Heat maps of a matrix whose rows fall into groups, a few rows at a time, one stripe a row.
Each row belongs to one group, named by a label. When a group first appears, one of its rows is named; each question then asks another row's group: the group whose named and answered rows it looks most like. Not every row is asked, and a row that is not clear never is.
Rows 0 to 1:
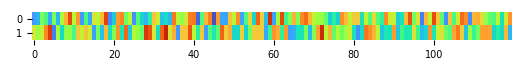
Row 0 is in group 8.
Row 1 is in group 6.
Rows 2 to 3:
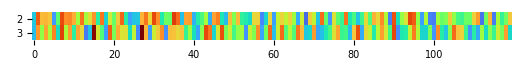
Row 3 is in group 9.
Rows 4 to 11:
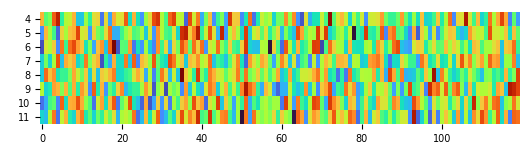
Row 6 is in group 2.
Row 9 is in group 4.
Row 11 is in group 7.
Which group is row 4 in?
6
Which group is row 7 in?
6
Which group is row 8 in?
8
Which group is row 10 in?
2
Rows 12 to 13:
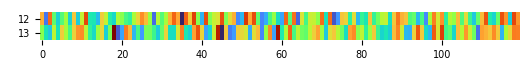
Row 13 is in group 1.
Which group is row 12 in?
4
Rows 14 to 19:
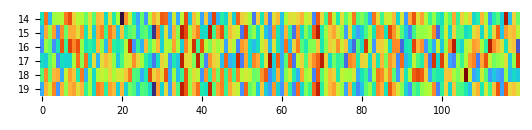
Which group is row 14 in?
9
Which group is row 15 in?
2
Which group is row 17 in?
8
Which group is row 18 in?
9
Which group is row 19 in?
2
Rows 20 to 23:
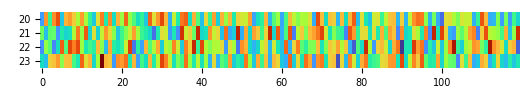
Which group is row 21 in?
8
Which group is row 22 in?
2
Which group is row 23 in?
9
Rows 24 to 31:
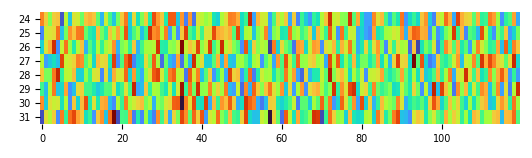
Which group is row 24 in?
6
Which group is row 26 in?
7
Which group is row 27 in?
1
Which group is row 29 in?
7
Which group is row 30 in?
4
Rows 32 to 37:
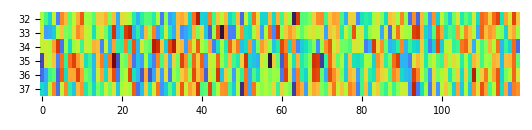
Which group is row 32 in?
1
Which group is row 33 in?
1
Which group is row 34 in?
6
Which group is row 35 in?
2
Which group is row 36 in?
2
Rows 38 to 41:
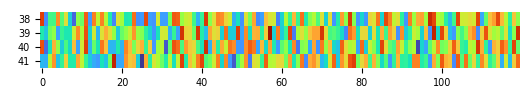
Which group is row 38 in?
4
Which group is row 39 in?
8
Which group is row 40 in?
4
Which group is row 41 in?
7
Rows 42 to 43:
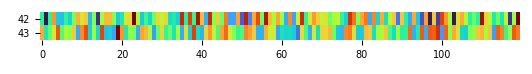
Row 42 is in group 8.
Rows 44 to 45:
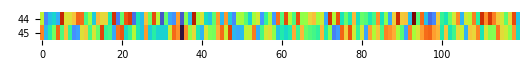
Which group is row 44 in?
1
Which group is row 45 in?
4
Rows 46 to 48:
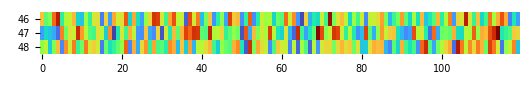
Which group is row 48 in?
6
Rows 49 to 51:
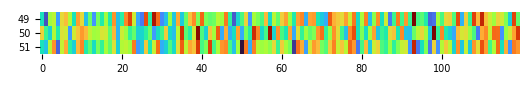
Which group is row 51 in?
7
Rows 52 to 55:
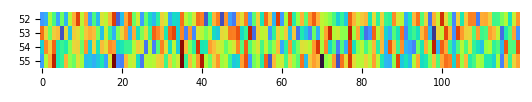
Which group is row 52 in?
8
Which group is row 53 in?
6
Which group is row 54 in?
8
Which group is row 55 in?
7
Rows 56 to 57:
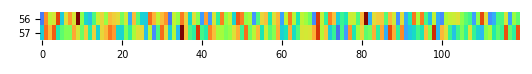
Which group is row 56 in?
9
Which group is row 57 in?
8
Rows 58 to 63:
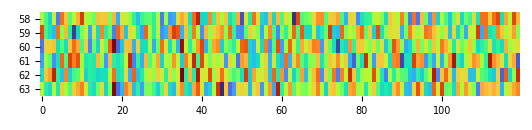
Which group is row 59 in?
4
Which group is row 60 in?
8
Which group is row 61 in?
2
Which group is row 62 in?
7
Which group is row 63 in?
1
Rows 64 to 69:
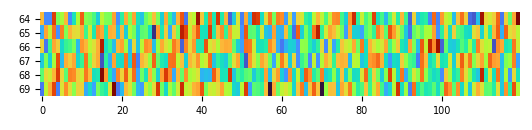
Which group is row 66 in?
4
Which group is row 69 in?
7
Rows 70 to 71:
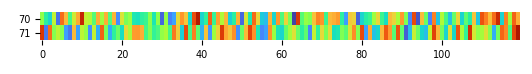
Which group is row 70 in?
1
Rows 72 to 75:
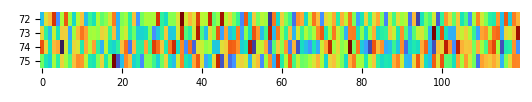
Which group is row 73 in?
1
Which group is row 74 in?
6
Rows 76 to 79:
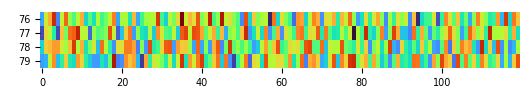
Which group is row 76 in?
7
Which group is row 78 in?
9
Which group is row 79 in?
7
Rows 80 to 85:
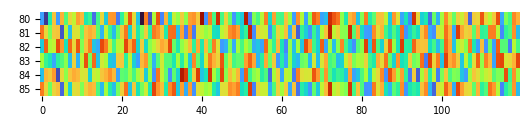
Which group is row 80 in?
2
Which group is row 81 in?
6
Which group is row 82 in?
9
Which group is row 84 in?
8
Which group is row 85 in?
6
